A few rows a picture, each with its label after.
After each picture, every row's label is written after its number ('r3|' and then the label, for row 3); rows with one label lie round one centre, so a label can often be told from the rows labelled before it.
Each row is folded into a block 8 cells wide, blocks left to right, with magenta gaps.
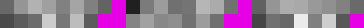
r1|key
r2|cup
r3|key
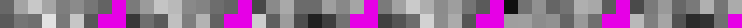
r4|key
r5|key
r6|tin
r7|key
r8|cup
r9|tin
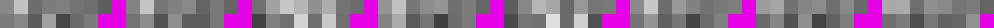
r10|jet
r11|jet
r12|key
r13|jet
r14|key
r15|jet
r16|jet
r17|jet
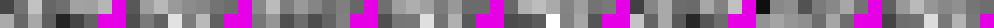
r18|tin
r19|key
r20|jet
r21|key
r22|key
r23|tin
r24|cup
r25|key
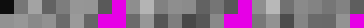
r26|cup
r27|jet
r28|jet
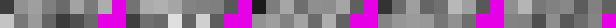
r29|tin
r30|key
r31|cup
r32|cup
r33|jet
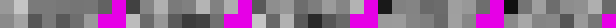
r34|jet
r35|tin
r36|tin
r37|cup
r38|cup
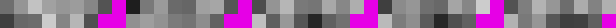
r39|key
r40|cup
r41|tin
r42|tin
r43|tin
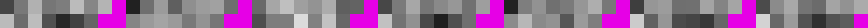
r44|tin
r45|cup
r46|key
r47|tin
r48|cup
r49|tin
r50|tin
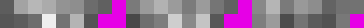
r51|key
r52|key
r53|jet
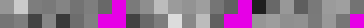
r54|jet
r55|key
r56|cup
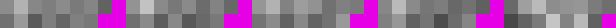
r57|jet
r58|jet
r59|jet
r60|jet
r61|key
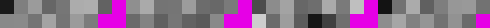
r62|cup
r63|jet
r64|tin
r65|cup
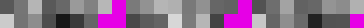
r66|tin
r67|key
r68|tin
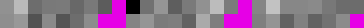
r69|jet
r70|cup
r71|jet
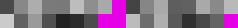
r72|tin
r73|tin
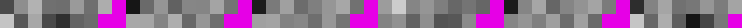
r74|tin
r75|cup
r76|cup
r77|jet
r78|cup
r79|tin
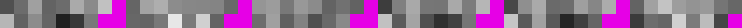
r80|tin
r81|key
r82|jet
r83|tin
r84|tin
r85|key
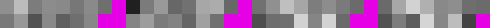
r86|jet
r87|cup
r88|key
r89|key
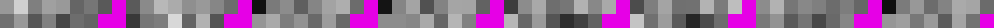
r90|jet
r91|key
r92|cup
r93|cup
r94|tin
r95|tin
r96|jet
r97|cup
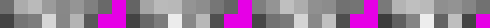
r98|key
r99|key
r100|key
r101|key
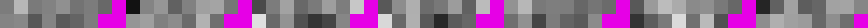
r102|jet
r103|cup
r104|tin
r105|tin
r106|jet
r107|key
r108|cup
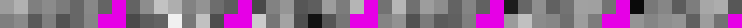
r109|jet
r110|key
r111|tin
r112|jet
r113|cup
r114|cup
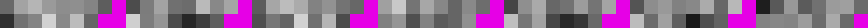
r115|key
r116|tin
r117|key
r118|jet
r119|tin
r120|tin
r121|cup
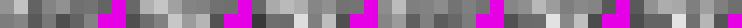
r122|jet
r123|key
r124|key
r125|jet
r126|key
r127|key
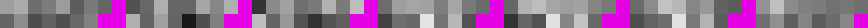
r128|jet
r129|tin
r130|tin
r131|key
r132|key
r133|key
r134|jet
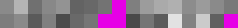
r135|jet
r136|key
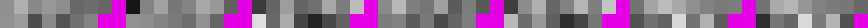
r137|jet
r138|cup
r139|tin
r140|jet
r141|tin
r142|key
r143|key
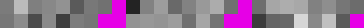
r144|jet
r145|cup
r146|key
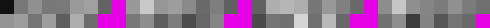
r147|cup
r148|jet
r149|key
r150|jet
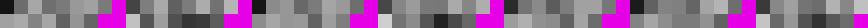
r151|cup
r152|tin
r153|cup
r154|tin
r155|cup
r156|cup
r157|tin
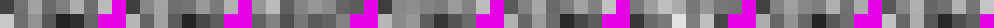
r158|tin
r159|tin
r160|jet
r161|tin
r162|tin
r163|key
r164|tin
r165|tin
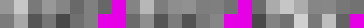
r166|jet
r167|jet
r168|key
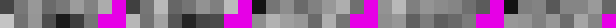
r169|tin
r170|tin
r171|cup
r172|jet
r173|cup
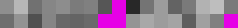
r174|jet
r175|cup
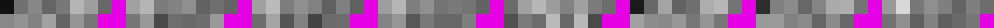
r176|cup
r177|jet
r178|jet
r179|jet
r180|key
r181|cup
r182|cup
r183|jet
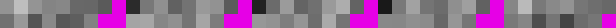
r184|jet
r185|cup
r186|cup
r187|cup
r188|jet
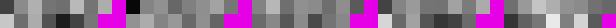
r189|tin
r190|cup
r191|jet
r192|tin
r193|key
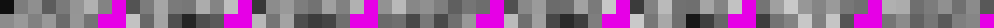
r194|cup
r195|tin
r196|tin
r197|jet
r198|tin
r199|tin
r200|key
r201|jet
